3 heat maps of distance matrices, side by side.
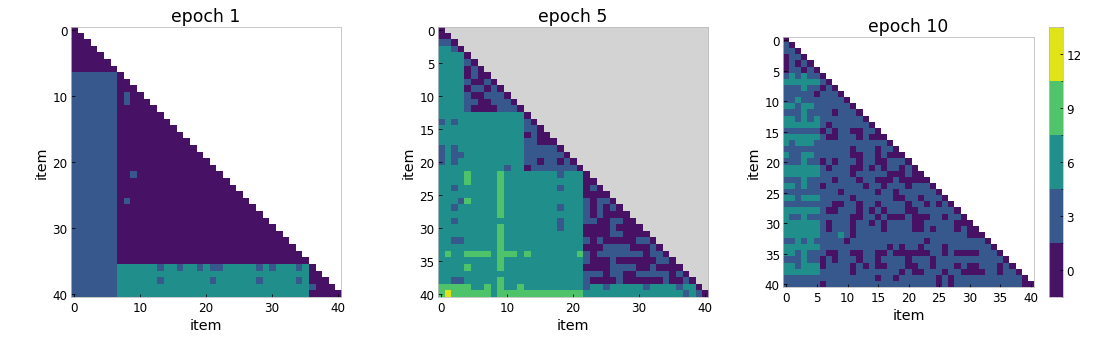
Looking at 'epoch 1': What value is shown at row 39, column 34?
6
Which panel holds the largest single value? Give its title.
epoch 5
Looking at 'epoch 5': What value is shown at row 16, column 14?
3
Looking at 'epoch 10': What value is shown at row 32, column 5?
6
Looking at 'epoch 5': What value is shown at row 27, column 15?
6
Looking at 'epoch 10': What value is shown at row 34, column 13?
3
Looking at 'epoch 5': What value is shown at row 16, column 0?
6
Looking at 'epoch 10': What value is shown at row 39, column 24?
3
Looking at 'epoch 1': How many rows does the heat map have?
41
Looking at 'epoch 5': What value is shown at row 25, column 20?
6
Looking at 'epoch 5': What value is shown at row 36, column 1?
6
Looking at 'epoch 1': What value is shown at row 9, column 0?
3
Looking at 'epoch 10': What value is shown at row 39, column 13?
3
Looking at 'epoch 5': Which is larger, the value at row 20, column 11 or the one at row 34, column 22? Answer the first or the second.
the first
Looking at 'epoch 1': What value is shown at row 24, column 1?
3
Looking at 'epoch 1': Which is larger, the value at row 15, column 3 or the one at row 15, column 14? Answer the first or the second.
the first
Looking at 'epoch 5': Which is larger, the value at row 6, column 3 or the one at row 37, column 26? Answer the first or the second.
the first
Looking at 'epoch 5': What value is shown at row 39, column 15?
6
